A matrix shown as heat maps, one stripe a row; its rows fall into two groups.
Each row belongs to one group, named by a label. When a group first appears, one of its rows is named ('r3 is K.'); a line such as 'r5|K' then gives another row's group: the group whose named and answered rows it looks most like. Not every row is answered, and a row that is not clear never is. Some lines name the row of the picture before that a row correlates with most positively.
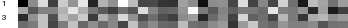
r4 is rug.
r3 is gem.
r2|rug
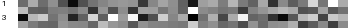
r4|rug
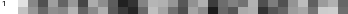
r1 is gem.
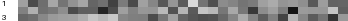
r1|rug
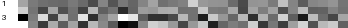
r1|rug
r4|gem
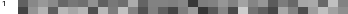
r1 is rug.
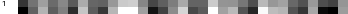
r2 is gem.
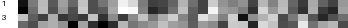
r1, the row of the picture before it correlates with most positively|1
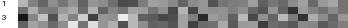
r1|gem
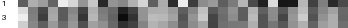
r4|gem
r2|gem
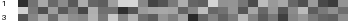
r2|gem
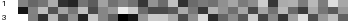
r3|gem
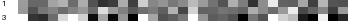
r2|rug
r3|rug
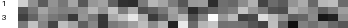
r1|gem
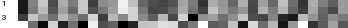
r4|gem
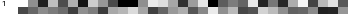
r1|gem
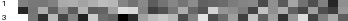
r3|gem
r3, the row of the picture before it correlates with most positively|1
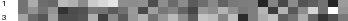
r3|gem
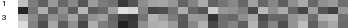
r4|gem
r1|gem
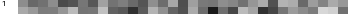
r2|gem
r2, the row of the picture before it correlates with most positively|3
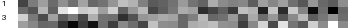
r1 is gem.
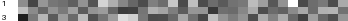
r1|rug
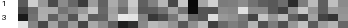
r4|gem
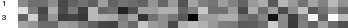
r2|gem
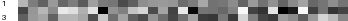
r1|gem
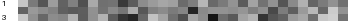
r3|gem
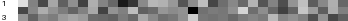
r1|gem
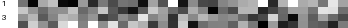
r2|gem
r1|rug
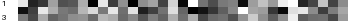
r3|rug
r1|rug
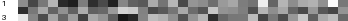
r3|gem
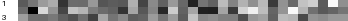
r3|rug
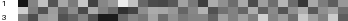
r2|gem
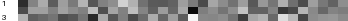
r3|rug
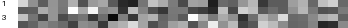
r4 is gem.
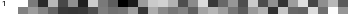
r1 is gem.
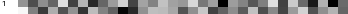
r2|gem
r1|rug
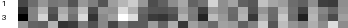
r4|rug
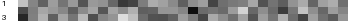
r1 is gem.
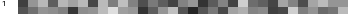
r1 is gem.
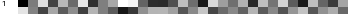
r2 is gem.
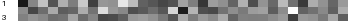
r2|rug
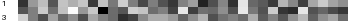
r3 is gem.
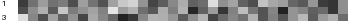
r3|gem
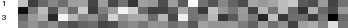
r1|rug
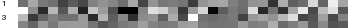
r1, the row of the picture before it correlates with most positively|4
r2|gem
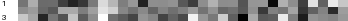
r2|rug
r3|rug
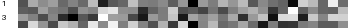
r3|rug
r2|rug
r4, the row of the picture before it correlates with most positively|2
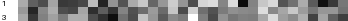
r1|gem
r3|rug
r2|rug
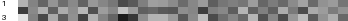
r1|gem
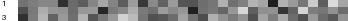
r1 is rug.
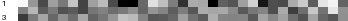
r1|gem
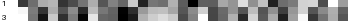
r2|gem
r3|gem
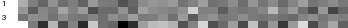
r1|gem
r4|gem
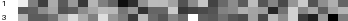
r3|rug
